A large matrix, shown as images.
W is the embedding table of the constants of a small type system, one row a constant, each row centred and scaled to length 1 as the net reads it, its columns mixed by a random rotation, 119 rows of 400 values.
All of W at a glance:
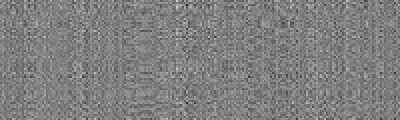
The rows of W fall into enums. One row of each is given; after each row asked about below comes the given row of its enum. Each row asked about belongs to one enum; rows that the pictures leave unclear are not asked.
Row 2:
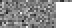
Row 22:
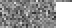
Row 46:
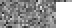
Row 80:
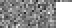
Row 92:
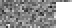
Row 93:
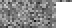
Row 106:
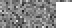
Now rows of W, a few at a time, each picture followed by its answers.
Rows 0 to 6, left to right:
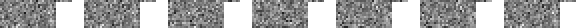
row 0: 80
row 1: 80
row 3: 93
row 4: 46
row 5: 46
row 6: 80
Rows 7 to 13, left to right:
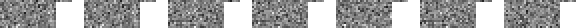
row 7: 80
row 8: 80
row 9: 2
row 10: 2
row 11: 92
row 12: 2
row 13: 106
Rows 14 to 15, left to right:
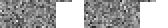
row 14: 106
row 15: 46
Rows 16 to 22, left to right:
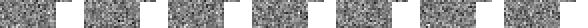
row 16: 80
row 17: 93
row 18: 80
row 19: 22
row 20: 93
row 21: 92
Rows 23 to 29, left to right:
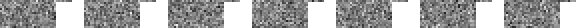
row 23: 22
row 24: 22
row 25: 92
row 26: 93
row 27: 22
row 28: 80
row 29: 46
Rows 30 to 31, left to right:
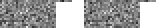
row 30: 2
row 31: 2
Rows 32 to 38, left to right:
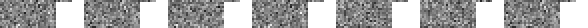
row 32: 80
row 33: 46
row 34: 92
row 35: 80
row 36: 93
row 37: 93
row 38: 46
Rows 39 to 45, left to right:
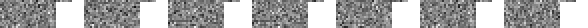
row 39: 80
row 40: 92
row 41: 2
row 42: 2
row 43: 46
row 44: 80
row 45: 22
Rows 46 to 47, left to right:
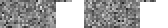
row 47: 93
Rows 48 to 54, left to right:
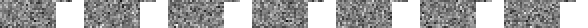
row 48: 93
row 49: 80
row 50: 92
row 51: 93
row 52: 22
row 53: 46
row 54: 2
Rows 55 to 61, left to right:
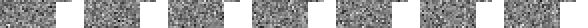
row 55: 92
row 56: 93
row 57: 22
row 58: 46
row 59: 2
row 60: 106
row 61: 80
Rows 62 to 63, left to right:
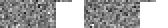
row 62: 80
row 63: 92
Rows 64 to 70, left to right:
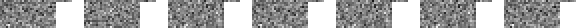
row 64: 92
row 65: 2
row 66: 80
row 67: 92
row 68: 80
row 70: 92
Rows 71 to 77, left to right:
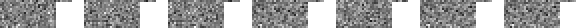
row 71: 80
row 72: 2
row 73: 2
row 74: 92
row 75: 93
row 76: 92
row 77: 92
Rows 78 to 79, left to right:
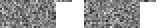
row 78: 22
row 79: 2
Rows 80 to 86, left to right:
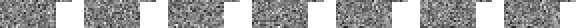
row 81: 22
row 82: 92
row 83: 2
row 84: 46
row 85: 93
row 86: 46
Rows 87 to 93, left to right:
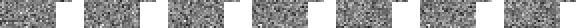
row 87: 2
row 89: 106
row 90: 92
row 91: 93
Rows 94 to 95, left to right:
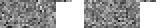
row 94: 46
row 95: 93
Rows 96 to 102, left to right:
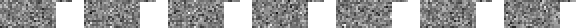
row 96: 93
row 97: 2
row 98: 2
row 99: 80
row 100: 92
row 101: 93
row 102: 46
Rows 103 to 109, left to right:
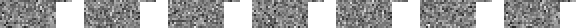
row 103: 46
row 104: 22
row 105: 2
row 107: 22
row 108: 92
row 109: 46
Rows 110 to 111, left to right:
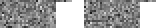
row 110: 46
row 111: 2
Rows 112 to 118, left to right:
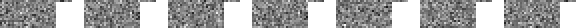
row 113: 22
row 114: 80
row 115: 22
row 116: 92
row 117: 93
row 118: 2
